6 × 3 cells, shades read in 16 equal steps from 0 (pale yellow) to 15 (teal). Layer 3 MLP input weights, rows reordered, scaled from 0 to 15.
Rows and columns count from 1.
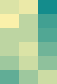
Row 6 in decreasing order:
10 6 3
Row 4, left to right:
4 2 9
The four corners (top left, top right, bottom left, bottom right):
2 15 10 3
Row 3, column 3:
11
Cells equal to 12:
1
